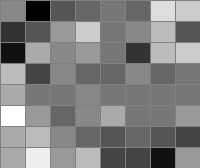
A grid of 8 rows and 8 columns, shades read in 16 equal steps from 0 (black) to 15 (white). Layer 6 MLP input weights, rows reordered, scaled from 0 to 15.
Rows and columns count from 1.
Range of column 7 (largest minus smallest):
12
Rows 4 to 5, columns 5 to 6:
6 8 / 7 7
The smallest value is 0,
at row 1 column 2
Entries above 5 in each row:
6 5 6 7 8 8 5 5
